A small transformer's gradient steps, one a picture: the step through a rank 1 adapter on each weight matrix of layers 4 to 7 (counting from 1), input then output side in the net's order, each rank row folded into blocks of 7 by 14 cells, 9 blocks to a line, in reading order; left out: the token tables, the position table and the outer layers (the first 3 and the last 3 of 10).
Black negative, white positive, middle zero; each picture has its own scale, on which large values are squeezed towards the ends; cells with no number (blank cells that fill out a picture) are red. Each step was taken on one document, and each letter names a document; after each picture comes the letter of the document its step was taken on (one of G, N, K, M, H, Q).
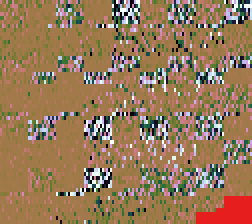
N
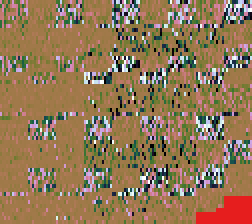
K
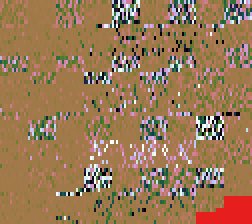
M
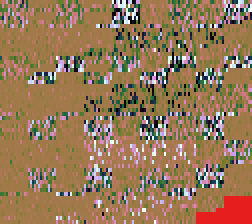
N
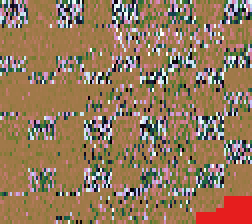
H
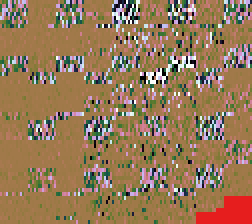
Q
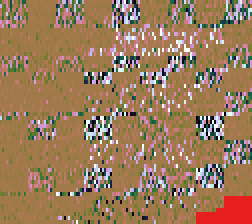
M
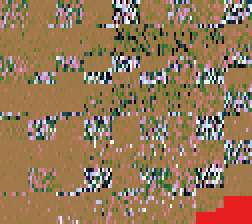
N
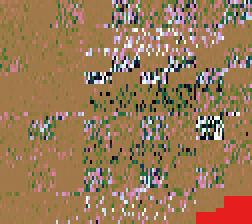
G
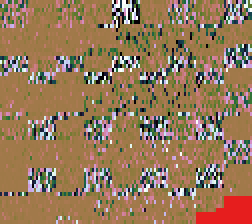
N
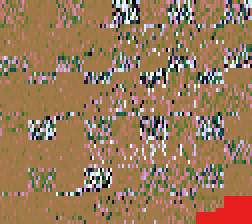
N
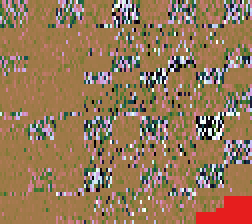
K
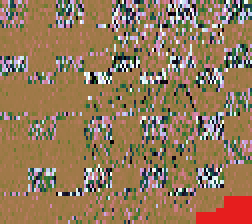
H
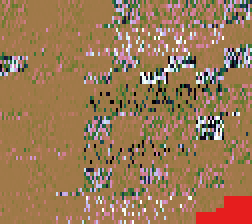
G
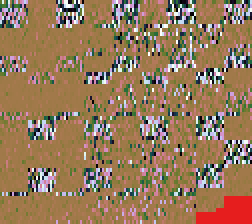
H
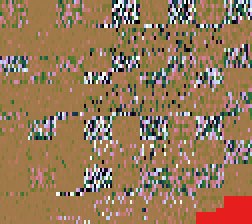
M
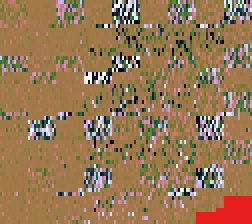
M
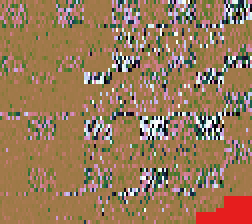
K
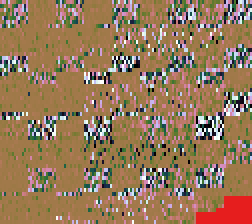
K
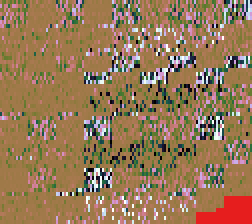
G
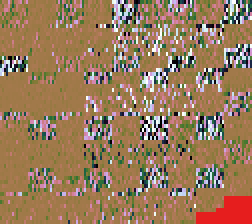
H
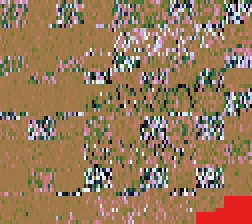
H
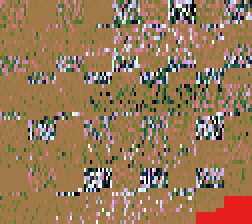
G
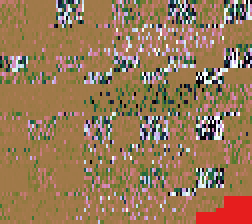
G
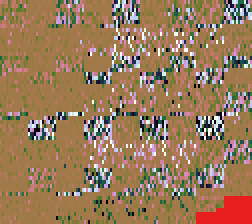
N
